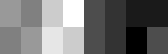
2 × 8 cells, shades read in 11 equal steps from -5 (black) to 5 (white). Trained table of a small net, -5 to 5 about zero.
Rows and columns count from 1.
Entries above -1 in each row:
4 4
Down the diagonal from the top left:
1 1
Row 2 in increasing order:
-5 -3 -2 -2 0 1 3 4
